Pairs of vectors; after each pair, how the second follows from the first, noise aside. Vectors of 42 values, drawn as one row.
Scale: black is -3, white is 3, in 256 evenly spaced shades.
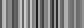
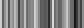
shuffled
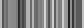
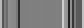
partly zeroed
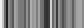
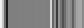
partly zeroed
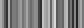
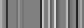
partly zeroed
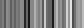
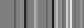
partly zeroed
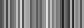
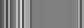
partly zeroed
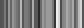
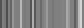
partly zeroed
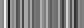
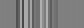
partly zeroed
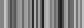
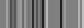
partly zeroed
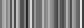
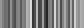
shuffled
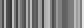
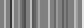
partly zeroed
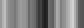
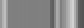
partly zeroed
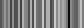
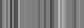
partly zeroed
